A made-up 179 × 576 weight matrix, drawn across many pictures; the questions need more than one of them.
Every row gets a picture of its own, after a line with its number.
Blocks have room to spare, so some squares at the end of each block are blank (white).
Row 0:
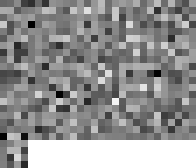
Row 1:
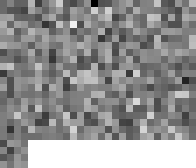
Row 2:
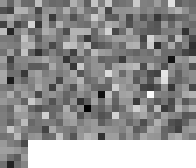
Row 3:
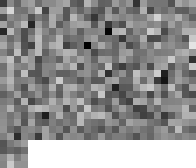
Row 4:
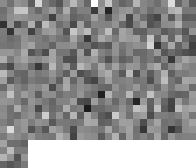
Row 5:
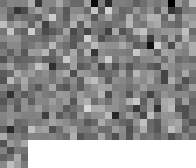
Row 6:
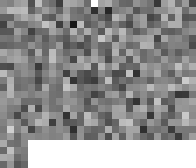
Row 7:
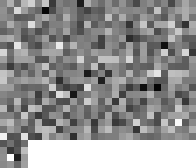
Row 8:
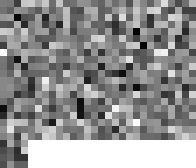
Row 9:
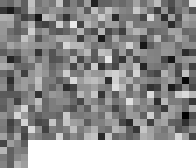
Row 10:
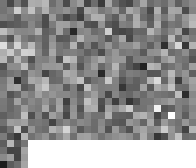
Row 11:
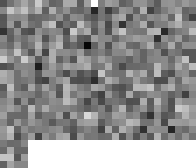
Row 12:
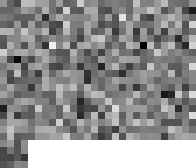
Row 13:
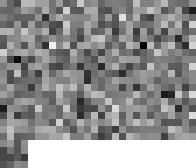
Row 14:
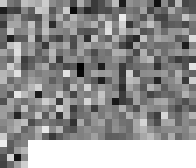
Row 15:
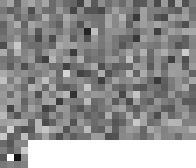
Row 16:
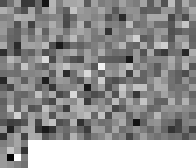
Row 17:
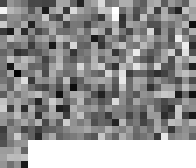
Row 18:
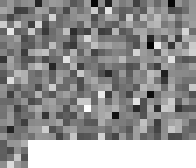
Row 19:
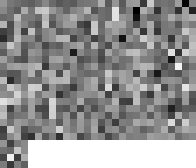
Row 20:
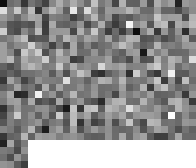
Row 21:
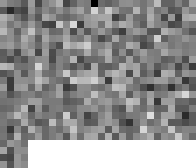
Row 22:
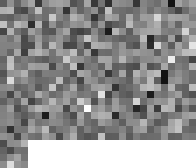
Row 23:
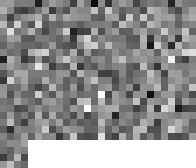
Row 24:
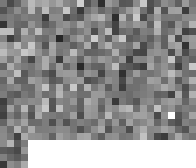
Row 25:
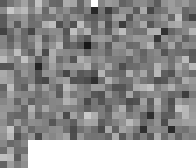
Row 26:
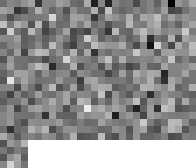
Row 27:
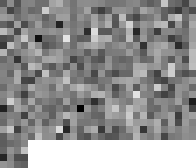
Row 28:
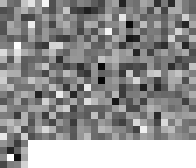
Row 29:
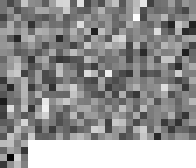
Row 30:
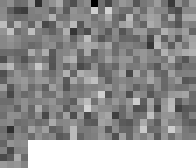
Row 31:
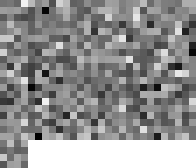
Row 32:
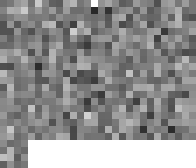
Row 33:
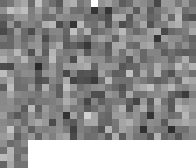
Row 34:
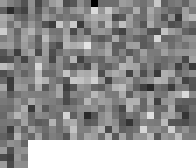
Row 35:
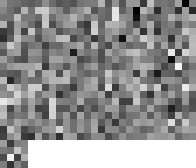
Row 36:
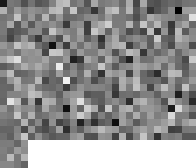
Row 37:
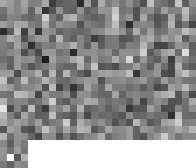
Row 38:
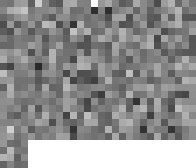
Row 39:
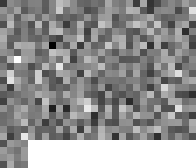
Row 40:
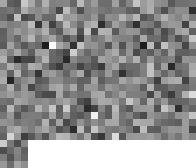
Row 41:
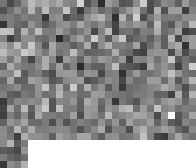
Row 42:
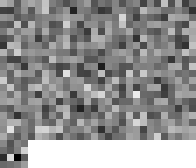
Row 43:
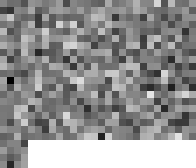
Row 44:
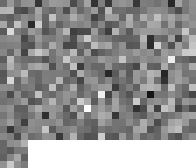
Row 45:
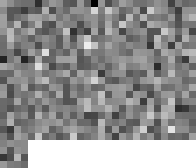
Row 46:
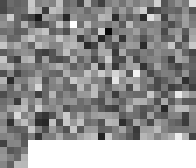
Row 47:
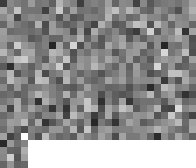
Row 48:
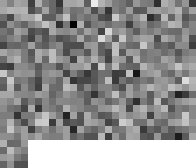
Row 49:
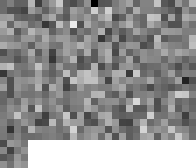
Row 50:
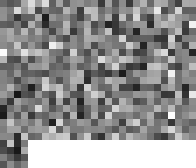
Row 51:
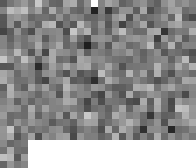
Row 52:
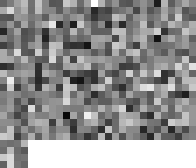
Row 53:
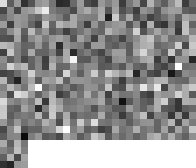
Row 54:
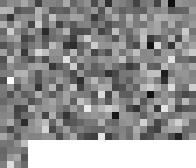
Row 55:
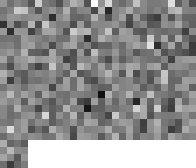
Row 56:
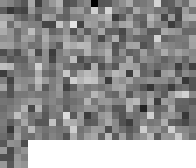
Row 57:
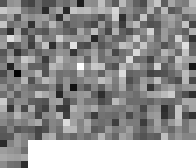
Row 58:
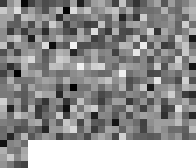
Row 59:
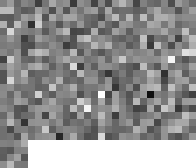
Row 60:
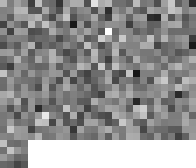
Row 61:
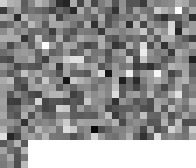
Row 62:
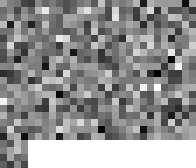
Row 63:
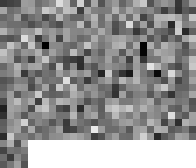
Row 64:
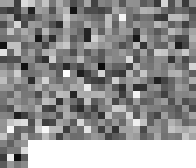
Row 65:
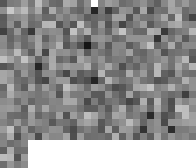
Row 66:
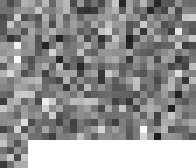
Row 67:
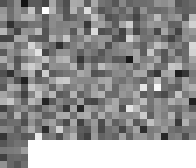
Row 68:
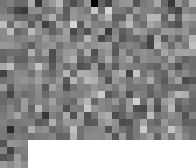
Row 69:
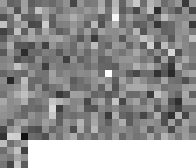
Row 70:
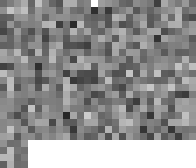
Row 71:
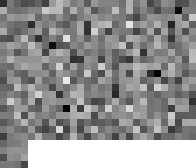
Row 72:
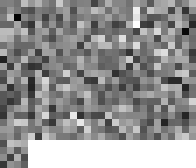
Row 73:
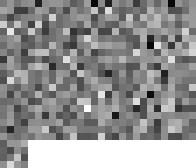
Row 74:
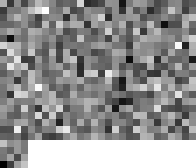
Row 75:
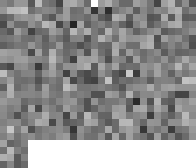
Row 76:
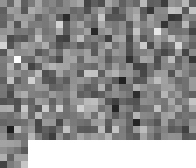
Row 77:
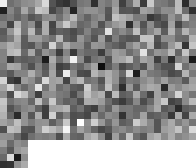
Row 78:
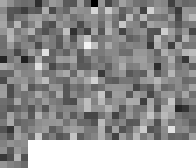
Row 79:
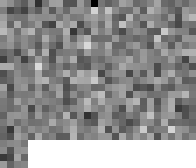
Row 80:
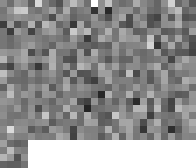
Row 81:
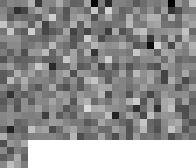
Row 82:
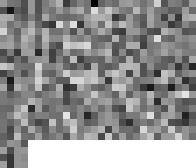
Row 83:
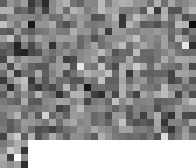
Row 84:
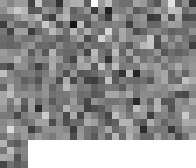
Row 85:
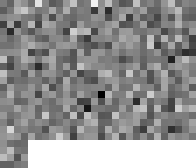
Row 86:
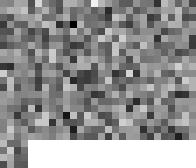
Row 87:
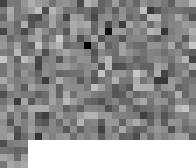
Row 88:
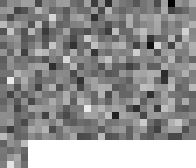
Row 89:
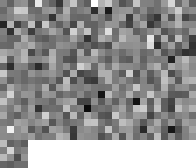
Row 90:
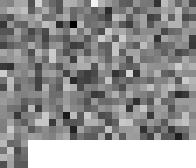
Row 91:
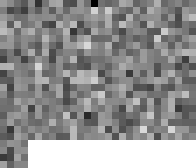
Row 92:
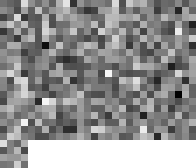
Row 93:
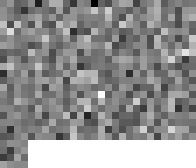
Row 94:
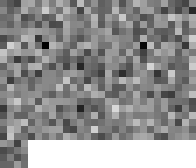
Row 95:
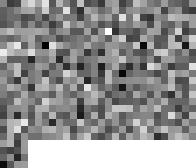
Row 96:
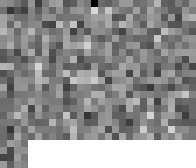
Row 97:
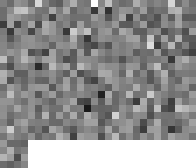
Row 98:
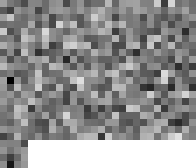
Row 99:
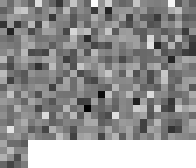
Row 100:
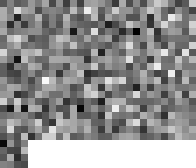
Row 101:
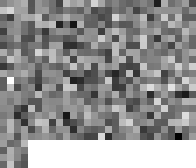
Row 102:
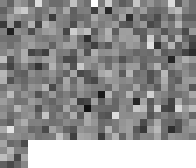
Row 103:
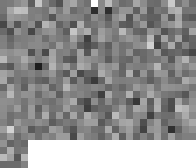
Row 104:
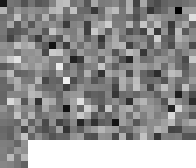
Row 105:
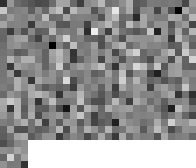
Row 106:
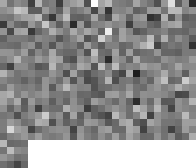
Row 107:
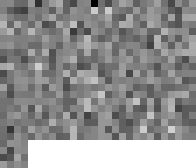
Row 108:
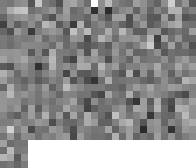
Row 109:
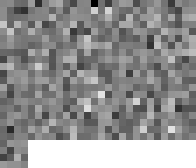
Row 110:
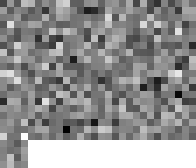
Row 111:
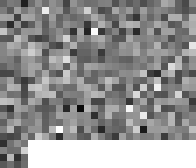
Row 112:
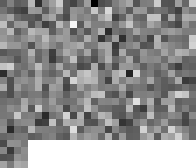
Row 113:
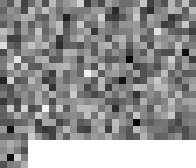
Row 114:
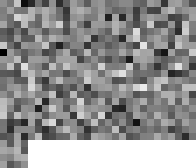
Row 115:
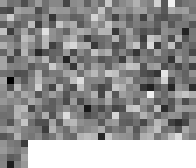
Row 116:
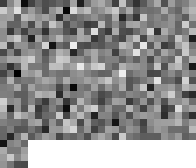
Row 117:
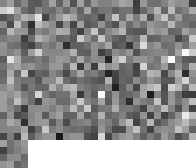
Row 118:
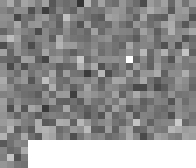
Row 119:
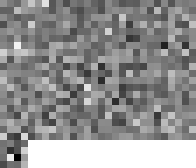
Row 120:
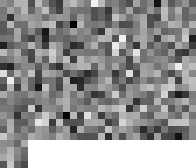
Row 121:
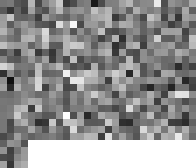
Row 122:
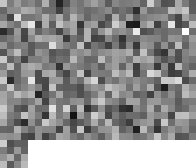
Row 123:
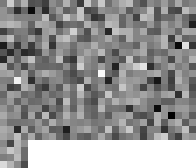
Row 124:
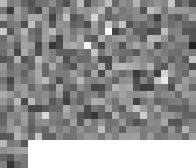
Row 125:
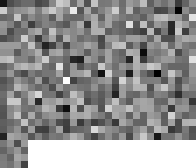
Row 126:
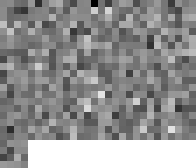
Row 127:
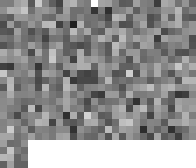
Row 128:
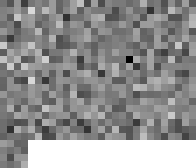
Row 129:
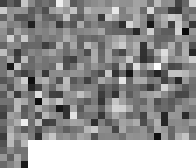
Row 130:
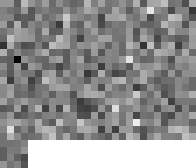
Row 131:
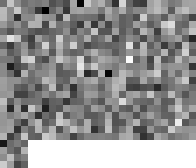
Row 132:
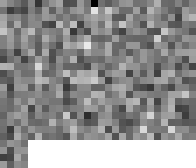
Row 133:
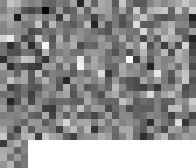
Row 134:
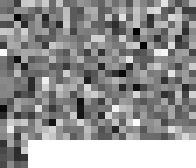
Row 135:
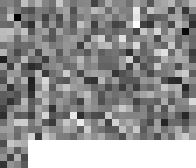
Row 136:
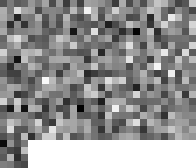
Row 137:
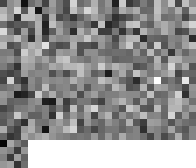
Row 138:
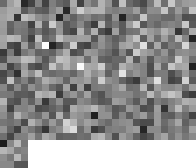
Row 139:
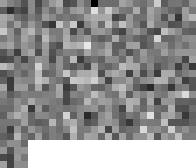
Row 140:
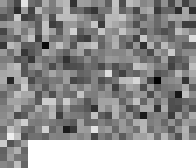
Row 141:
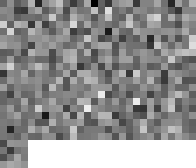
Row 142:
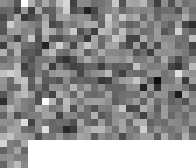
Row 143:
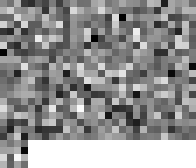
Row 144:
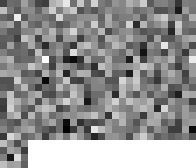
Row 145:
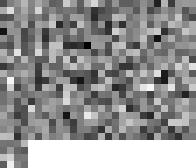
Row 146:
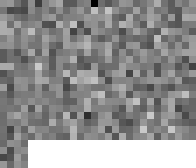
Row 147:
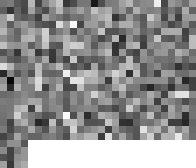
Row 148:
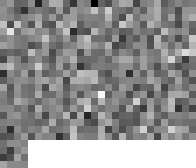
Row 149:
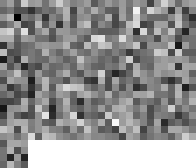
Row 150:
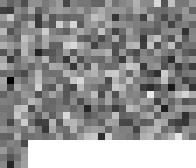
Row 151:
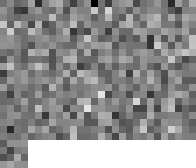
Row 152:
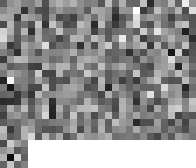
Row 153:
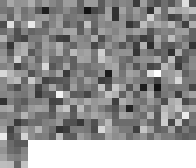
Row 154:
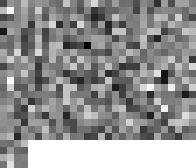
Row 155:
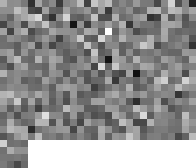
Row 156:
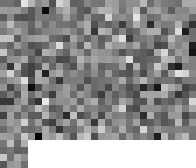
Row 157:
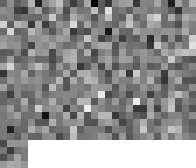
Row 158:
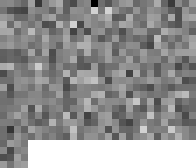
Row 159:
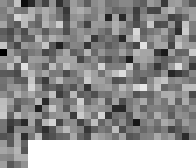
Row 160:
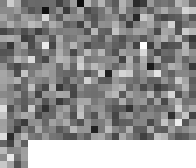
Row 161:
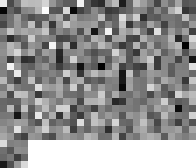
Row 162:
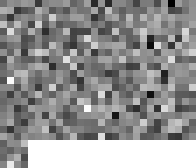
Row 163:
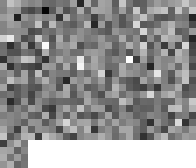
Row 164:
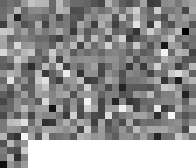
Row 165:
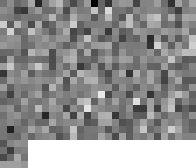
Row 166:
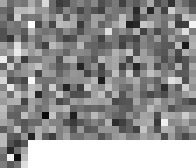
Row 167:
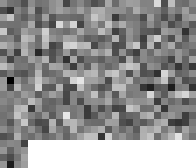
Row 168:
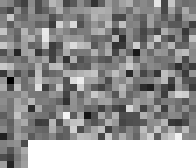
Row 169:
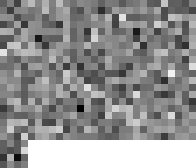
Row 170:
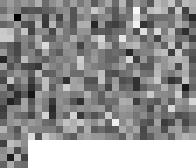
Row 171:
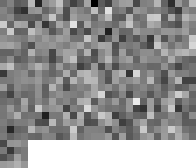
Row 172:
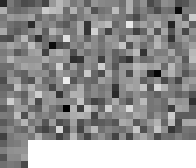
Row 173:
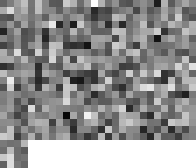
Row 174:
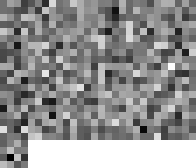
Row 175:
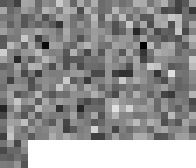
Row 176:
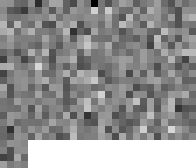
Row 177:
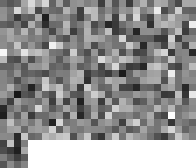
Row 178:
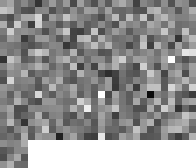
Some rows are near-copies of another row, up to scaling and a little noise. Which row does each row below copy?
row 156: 31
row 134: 8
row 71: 172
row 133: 163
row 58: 116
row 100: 136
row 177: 50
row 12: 13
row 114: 159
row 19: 35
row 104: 36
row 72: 135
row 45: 78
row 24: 41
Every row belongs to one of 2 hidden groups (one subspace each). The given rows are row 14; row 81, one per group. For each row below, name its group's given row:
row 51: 81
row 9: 81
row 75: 81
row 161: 14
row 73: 81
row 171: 81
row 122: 14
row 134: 14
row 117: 81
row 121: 81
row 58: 14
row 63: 14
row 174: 14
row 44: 81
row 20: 14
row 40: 14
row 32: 81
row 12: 14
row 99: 81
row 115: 81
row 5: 81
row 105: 14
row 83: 14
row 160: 14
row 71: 14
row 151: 81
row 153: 14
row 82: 81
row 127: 81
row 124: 81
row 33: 81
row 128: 14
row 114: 14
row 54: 81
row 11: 81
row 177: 14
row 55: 81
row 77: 14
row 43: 81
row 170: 14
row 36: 14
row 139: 81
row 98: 81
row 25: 81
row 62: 14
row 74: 14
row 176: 81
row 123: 14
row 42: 14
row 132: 81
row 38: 81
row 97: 81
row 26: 81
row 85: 81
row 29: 14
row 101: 81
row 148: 81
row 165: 81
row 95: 14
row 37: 14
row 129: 14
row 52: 81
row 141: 81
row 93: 81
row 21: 81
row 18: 81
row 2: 81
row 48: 81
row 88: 81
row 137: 14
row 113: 14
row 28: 14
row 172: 14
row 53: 14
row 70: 81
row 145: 81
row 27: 14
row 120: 81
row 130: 14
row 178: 81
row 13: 14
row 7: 14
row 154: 81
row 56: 81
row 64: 14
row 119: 14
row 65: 81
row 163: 14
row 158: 81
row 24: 14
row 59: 81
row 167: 81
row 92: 14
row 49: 81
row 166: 14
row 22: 81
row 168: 81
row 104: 14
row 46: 81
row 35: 14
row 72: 14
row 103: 81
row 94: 14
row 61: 14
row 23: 81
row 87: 81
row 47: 14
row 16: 14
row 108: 81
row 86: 81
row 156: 14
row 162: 81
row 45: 81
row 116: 14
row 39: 14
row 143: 14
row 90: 81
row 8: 14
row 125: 14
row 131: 14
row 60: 81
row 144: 14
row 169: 14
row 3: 81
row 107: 81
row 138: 14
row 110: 14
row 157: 81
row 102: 81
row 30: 81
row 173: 81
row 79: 81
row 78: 81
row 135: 14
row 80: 81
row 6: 81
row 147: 81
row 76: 14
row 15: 14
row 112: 81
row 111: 14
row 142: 14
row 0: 14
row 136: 14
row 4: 81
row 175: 14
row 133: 14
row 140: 14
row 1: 81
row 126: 81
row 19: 14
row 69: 14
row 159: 14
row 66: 14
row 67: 14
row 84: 81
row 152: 14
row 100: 14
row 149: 14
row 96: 81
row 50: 14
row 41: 14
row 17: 14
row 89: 81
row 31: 14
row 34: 81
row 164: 14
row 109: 81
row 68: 81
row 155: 81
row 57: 14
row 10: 14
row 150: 81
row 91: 81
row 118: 14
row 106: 81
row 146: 81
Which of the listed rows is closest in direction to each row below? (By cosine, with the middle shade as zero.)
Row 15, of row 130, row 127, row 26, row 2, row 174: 130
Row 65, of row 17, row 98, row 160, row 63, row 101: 101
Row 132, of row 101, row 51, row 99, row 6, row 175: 175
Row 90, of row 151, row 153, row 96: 153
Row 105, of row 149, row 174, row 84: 84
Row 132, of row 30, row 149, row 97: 30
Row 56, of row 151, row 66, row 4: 151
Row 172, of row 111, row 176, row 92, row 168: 111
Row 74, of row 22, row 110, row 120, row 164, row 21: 164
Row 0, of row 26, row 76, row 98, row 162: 98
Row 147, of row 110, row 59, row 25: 110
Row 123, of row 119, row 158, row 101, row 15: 15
